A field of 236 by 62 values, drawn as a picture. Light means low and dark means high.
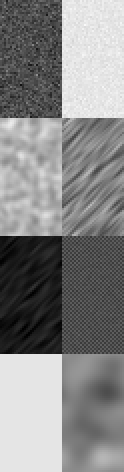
It is made of 4 by 2 panels. Panel 1,1: high, fine-grained. Panel 1,2: very low, fine-grained, faint in contrast. Panel 2,1: low, blotchy. Panel 2,2: middling, slanting up to the right. Panel 3,1: very high, slanting up to the right, faint in contrast. Panel 3,2: high, checkered. Panel 4,1: very low, flat. Panel 4,2: middling, smooth.
